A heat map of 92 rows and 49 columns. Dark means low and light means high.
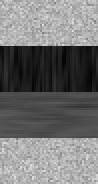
It is made of 4 by 1 panels. Panel 1,1: high, fine-grained. Panel 2,1: very low, streaked downward, faint in contrast. Panel 3,1: low, streaked across, faint in contrast. Panel 4,1: high, fine-grained.
